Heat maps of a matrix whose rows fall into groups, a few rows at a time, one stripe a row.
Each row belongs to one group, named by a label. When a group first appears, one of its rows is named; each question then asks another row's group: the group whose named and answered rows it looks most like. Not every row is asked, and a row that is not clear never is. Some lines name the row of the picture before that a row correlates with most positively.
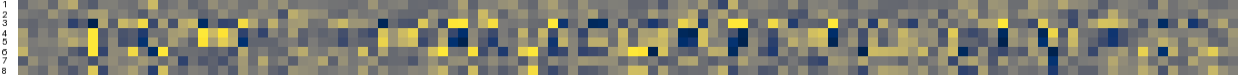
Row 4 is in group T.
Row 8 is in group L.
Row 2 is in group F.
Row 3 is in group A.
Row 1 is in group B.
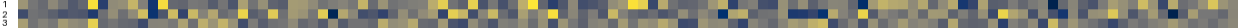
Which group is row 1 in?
L
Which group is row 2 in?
A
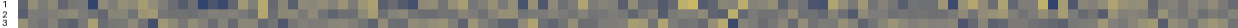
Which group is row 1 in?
A
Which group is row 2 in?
B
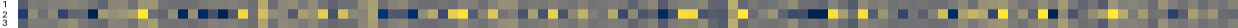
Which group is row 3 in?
B
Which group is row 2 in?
A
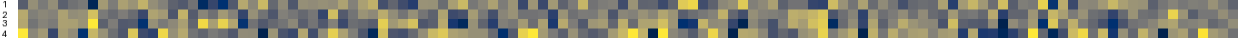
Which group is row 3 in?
T
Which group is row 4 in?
L
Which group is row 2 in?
T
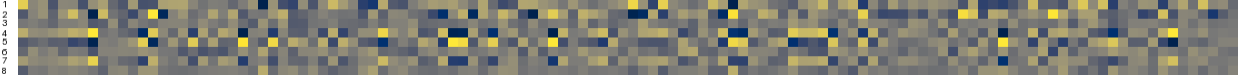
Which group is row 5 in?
A
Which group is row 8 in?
B
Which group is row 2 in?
B
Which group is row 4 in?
T
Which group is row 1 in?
L
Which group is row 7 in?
T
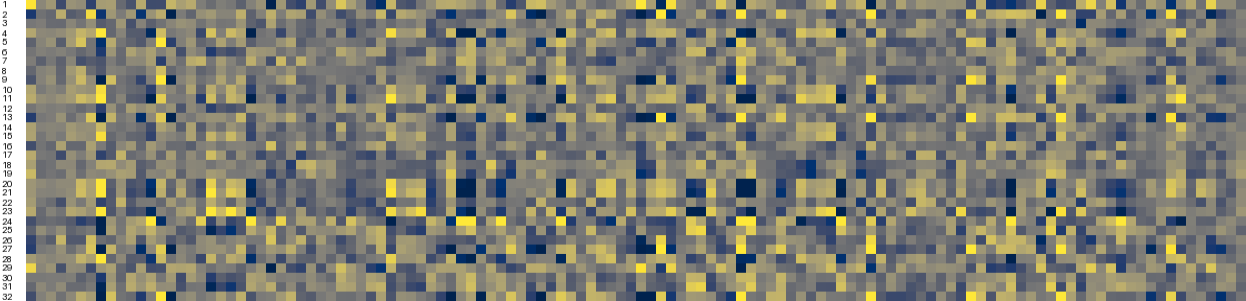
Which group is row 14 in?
T
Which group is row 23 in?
T
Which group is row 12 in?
A
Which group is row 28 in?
T
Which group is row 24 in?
A
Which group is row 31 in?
A
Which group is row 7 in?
A
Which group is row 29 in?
L
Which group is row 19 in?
F
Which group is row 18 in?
F
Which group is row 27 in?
B
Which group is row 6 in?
A
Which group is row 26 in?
B
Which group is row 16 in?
B
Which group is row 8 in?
B
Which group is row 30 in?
A
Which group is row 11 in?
T
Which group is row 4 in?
T
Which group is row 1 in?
L
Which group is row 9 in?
B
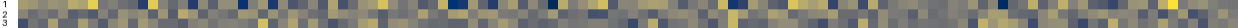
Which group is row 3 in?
B
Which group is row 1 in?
T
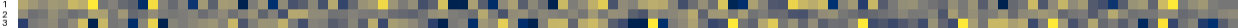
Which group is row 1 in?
T
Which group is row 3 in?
B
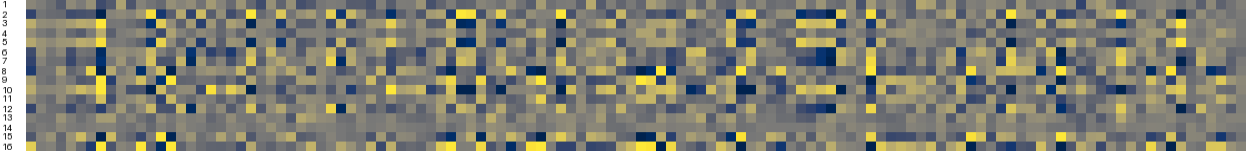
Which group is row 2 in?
A
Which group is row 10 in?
T
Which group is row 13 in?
F
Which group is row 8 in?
B
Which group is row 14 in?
F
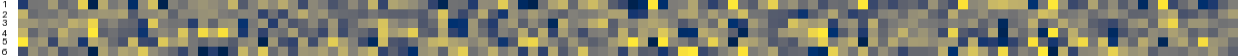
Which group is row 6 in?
A
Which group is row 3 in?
T
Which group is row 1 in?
B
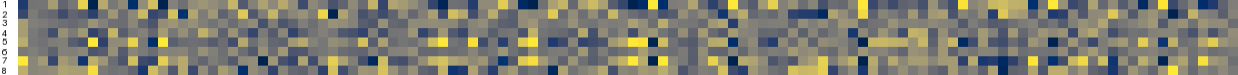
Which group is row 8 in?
T
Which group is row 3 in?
L
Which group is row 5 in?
L
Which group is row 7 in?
L
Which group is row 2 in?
A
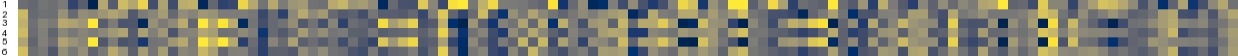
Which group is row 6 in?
F
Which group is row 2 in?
F
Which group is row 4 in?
F
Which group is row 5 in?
T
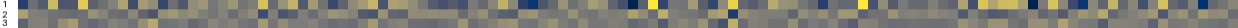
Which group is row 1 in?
B
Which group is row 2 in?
L
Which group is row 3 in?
B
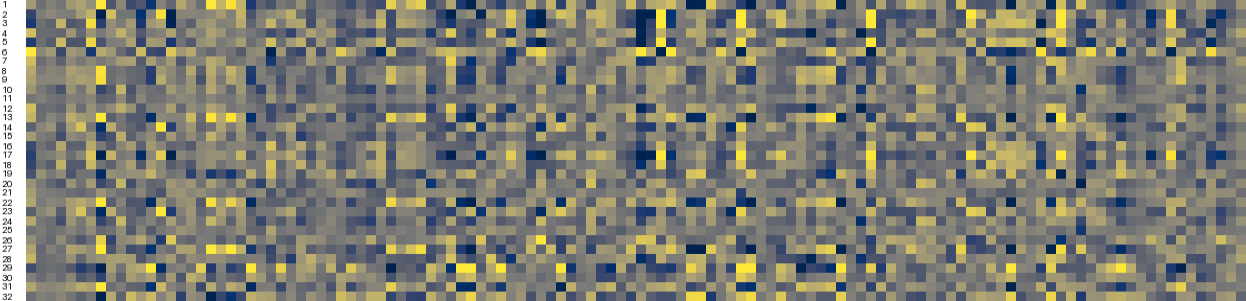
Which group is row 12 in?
F
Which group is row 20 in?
F
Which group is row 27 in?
T
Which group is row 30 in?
A
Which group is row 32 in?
A
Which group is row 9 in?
T
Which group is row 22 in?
T
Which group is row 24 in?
F
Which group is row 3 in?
B
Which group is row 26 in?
L
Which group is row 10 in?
F
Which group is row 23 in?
B
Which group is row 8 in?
T
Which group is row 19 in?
A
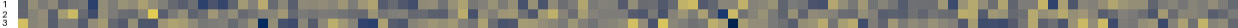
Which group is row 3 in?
L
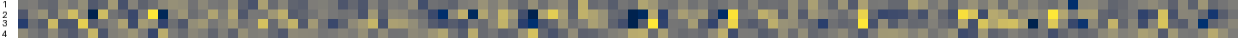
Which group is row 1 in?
F
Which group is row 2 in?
B
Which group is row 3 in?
B
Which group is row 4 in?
L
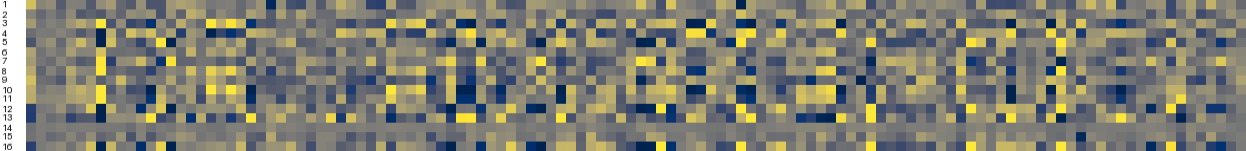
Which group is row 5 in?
B
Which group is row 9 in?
F
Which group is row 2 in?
A
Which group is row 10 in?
T
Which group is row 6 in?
T
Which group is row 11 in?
T
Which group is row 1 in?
L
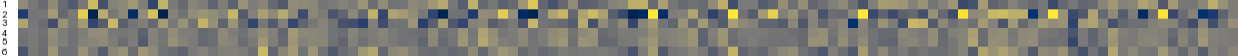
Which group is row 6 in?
B
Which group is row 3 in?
F
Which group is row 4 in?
F
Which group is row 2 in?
B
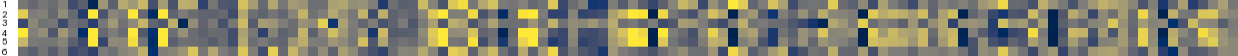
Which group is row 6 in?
A
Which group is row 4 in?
L
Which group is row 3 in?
A
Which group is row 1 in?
A
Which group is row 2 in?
L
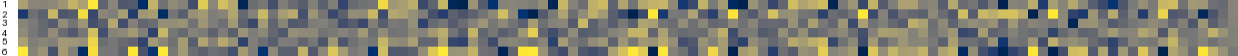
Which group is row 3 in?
F
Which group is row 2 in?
B
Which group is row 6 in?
L
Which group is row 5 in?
T
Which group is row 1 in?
T
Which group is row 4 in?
L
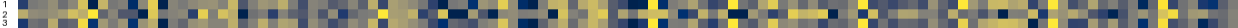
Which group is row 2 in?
T
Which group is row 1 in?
B
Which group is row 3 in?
B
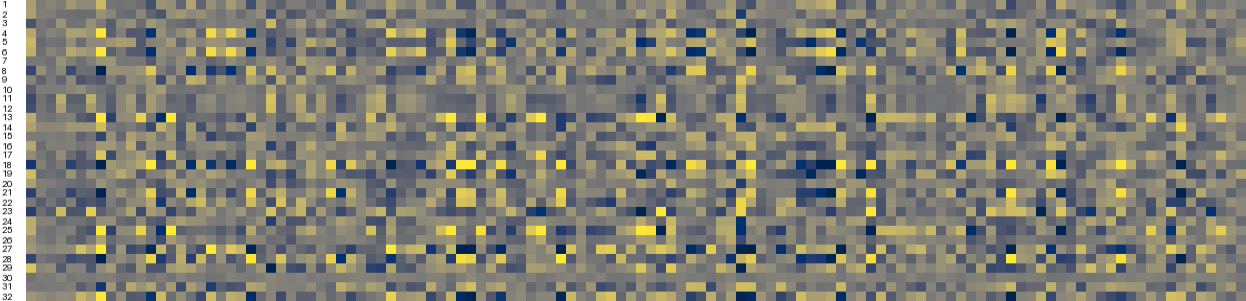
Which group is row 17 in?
L
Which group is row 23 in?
B
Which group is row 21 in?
A
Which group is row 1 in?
T
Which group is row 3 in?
B
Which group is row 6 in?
T
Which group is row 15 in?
A
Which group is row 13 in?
L
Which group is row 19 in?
F
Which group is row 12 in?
B
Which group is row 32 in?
T
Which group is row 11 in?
B
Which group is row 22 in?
A
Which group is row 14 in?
T
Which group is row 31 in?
A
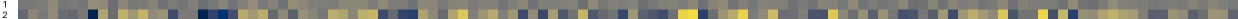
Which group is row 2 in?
A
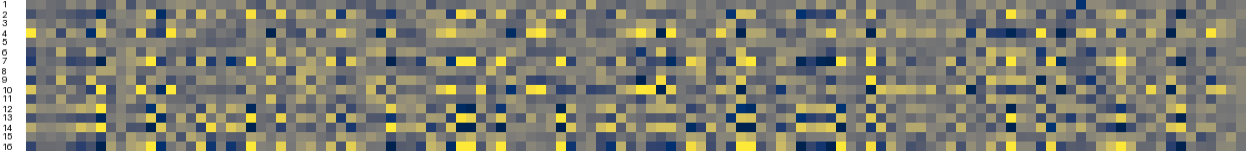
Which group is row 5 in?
A
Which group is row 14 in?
T
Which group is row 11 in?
B
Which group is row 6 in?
B
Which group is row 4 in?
L
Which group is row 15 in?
A
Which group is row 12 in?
T
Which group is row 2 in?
A
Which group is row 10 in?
L
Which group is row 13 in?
A
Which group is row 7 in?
A
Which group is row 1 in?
F
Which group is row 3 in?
L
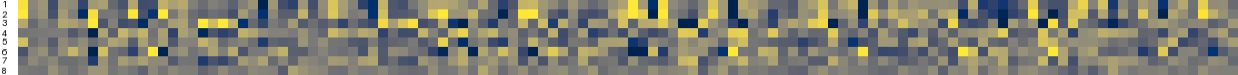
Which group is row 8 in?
F
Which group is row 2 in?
L
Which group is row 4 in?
A
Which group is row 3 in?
T
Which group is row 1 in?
L
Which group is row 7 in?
A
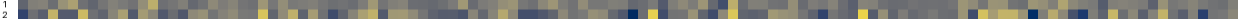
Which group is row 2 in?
B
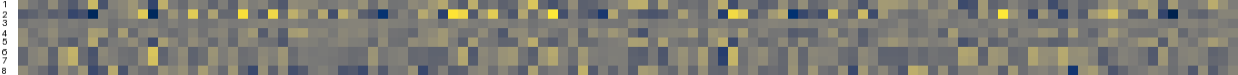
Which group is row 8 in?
F
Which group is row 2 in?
A
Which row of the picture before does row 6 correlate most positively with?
1
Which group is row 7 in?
B
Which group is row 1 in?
L
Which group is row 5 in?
L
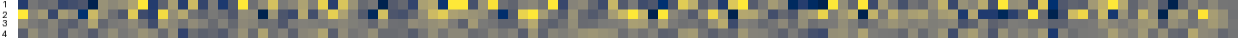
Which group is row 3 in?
L
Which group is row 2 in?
L
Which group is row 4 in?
A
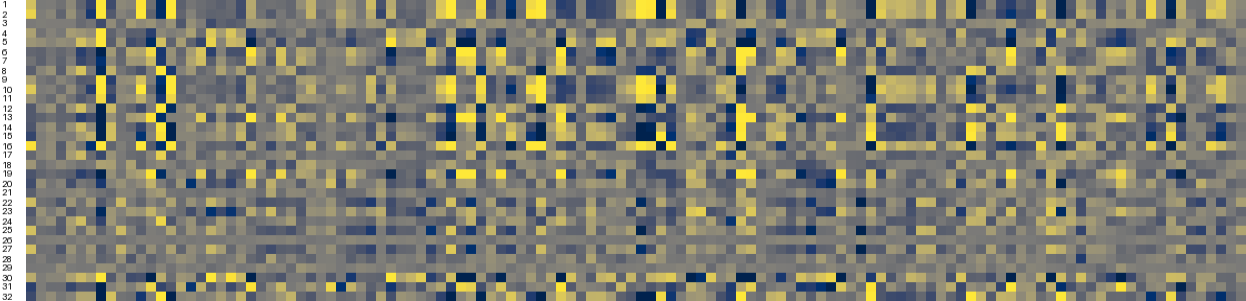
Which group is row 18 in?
F
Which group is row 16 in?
L
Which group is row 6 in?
A
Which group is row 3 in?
A
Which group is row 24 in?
B
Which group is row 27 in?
F
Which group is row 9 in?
L
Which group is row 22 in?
F
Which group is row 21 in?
B
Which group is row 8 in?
B
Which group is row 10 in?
L
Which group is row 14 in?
B
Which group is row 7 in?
A
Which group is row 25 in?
F
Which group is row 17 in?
B
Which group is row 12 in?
B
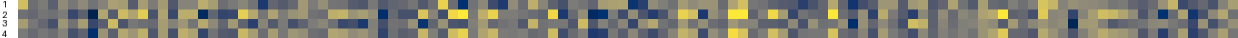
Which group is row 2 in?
A
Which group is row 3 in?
F
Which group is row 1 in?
F
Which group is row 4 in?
A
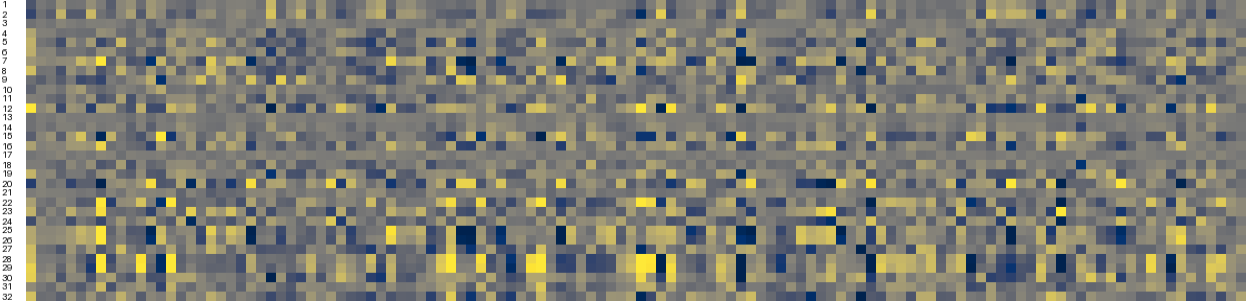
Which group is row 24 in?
A
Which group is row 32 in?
F
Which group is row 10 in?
B
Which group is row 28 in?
L
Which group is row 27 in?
F
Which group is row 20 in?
A
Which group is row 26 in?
T
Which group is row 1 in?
B
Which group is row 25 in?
T
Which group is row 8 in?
F
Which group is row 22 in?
L
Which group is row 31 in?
L
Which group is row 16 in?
T
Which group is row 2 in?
B
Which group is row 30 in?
L
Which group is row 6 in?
L
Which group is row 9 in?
A
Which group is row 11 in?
F
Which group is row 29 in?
L
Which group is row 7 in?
T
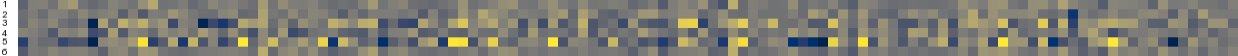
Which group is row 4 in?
F
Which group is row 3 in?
A
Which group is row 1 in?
B
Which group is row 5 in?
A
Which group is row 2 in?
F
